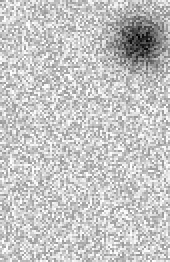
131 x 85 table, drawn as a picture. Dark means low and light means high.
Dips: one, in the top right. Ninth with the lowest average: top right. Average level on the scale: 80%. Mirror symmetry: none.
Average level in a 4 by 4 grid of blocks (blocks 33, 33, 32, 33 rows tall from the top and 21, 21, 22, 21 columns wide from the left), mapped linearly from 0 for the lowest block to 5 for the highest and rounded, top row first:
5530 | 5554 | 5555 | 5555
